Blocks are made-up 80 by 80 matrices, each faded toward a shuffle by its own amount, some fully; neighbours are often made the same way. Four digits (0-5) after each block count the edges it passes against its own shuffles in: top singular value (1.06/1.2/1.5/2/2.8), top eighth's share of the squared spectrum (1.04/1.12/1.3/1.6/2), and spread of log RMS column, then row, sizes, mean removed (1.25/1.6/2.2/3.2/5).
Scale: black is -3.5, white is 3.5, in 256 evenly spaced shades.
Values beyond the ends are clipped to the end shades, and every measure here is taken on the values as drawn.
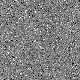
1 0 0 0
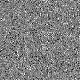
3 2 1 1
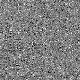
3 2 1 1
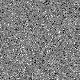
3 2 0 1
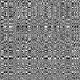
5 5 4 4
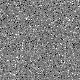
2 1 0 1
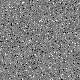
0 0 0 0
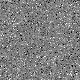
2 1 0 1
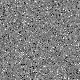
0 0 0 0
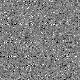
3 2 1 2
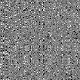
4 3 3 1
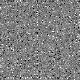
3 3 2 1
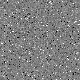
2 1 0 1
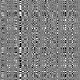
5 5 4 3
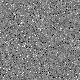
1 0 0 0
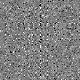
4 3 2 1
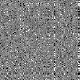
4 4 3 2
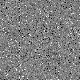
3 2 1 0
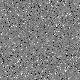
0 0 0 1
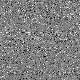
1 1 0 2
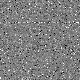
1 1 0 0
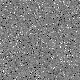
0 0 0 0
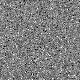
0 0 0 0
